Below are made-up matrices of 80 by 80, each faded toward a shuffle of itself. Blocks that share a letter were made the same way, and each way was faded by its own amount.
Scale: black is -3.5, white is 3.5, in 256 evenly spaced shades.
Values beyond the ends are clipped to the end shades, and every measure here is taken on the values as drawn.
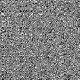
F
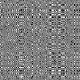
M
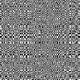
M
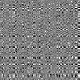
M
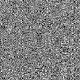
F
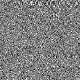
F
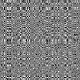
M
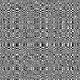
M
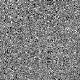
F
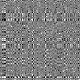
M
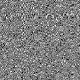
F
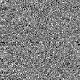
F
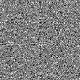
F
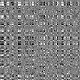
M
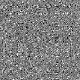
F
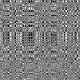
M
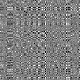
M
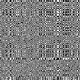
M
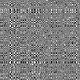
M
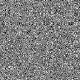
F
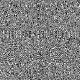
F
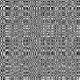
M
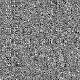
F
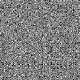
F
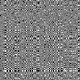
M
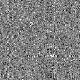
F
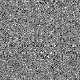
F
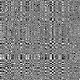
M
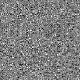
F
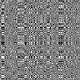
M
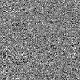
F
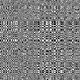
M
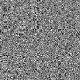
F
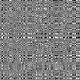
M
